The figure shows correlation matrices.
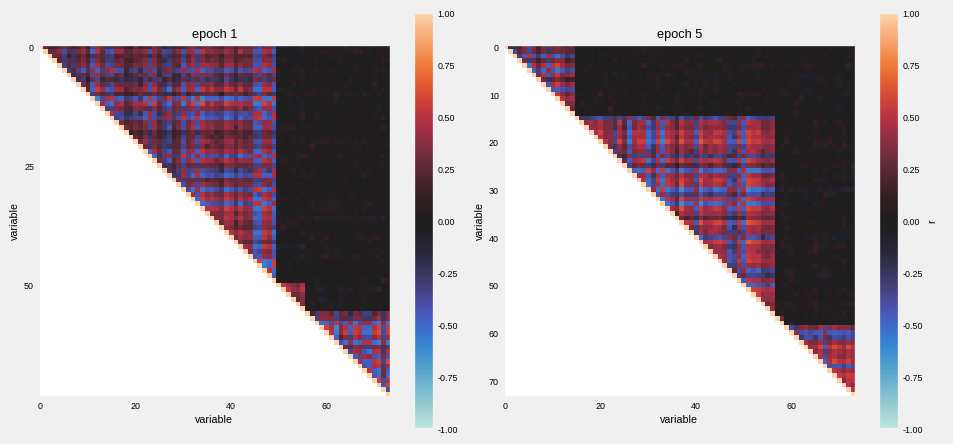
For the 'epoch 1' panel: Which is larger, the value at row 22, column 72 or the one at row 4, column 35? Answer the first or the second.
the second
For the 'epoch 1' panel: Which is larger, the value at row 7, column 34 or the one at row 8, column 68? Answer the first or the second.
the second
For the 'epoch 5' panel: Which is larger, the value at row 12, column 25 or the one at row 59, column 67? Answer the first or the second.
the first
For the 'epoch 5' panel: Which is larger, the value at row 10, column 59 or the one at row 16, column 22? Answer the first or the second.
the second
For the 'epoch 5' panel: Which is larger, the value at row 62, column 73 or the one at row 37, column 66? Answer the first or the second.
the first
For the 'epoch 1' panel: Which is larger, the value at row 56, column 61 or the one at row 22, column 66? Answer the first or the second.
the first
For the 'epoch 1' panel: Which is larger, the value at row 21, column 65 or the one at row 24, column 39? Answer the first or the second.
the second
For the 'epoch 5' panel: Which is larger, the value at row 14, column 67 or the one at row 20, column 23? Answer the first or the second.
the first
